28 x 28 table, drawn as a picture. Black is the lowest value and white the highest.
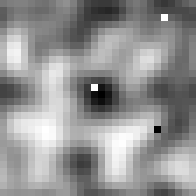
Roughest part: centre. Lone odd cells: 3, 2 higher and 1 lower than their neighbours. Grain: blotchy.
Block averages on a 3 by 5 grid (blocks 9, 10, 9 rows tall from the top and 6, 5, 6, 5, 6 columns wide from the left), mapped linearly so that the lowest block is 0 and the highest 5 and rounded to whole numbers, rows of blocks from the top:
31121 / 35130 / 43343
